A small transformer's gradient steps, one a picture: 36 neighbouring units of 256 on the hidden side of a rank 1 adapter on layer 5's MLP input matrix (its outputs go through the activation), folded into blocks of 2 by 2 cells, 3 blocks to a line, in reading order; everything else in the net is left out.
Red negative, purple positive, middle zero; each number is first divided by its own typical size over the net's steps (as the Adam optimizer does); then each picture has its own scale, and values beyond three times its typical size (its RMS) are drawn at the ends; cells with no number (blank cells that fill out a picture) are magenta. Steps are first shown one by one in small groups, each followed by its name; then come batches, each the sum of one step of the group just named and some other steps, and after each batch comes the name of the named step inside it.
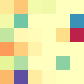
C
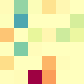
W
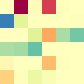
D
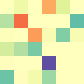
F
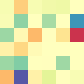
C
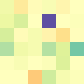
W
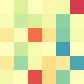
W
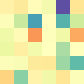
C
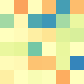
D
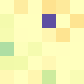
D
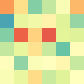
W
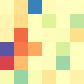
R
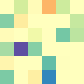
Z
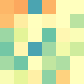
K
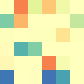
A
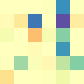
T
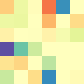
Z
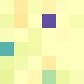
A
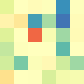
T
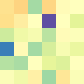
K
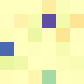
T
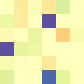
A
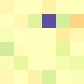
T
